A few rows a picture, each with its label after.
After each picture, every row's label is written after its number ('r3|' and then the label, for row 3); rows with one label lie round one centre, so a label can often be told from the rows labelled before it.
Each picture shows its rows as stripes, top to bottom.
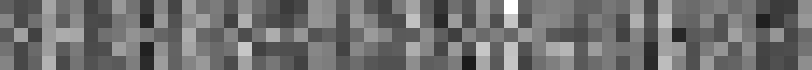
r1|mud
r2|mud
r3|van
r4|mud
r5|mud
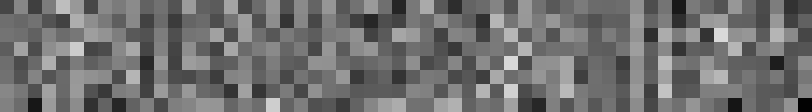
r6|van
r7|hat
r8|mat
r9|van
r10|mud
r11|hat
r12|mud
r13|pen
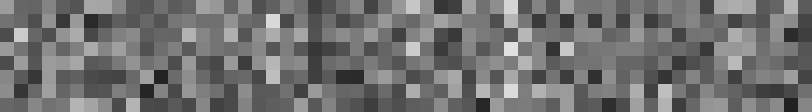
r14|mat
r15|pen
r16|van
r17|mat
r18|van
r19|pen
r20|mud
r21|hat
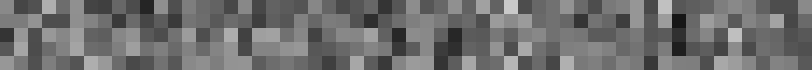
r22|mud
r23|hat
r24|van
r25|van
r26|mat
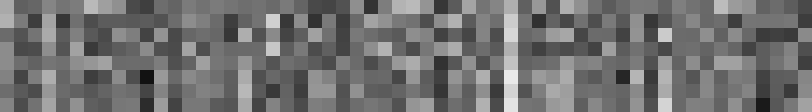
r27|mat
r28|pen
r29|mud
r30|pen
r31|mat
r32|mud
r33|mud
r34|mud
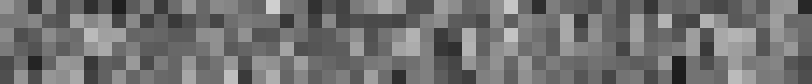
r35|pen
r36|hat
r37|mat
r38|mat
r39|van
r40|van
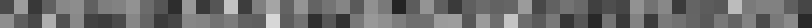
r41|van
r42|pen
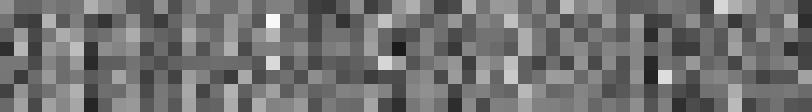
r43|mat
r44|pen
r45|van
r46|van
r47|pen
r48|mud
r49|van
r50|van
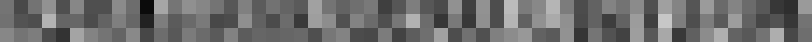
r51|mud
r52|mud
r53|hat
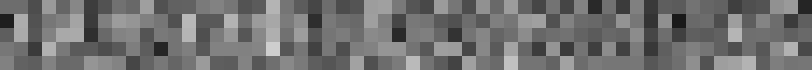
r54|pen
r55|van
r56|van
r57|pen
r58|mat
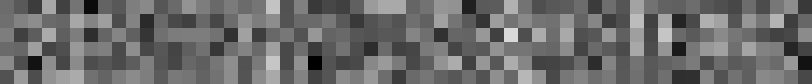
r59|pen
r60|hat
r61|mud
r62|hat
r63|pen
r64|van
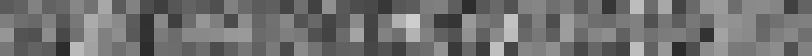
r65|hat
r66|mat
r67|mat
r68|hat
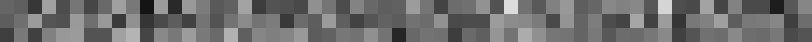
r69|mud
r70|hat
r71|van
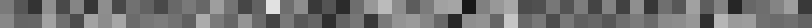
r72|pen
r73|mat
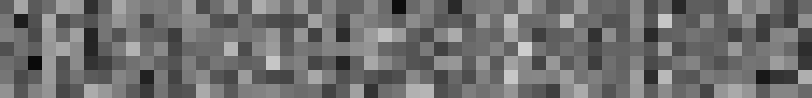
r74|van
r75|mud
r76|pen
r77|van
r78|pen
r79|mud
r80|mat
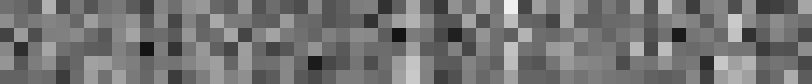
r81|mud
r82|mat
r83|van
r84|mud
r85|mat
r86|mat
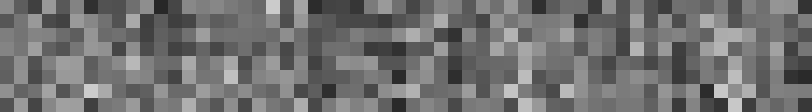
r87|pen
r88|hat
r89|mat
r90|hat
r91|van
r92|van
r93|mat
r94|van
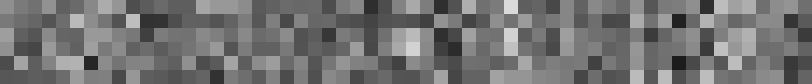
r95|mat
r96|hat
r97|mat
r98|mat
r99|van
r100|hat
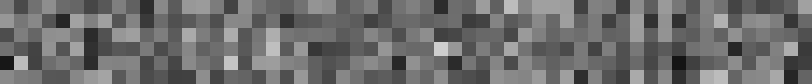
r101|mud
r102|hat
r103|van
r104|pen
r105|van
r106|hat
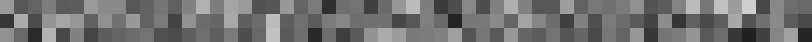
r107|mat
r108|van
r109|pen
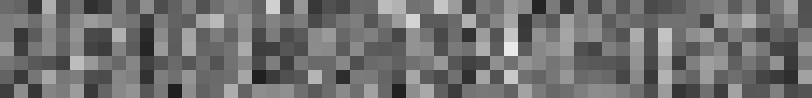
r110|pen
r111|mat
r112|mud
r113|mud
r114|hat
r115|mud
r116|van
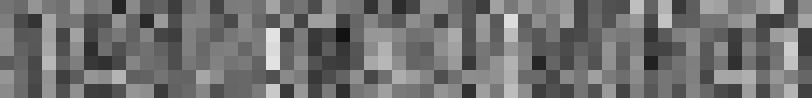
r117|hat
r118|mud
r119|pen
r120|pen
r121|pen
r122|mat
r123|pen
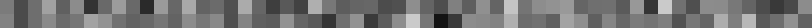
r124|mud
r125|mat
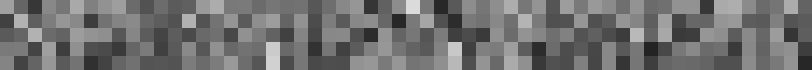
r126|mat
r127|van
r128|hat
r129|pen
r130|pen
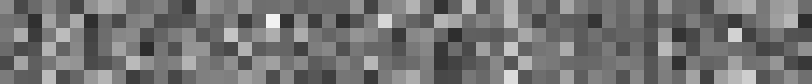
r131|mat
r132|pen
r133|van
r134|mud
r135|van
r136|mat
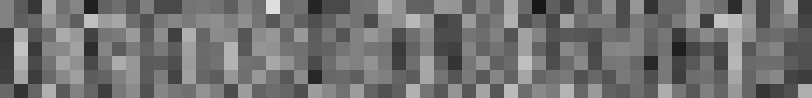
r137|pen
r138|mat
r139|van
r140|van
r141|van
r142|van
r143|mud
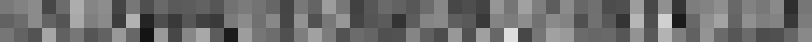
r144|hat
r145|hat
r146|mud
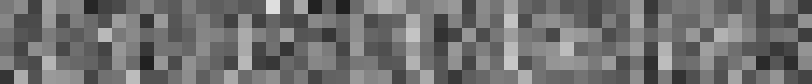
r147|pen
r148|mud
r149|mat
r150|mud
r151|mud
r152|van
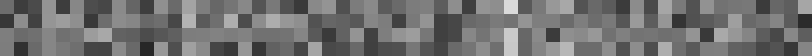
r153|mud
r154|van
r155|mat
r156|mud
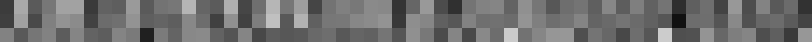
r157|van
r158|van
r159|mud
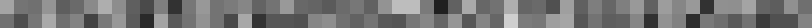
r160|mat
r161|mud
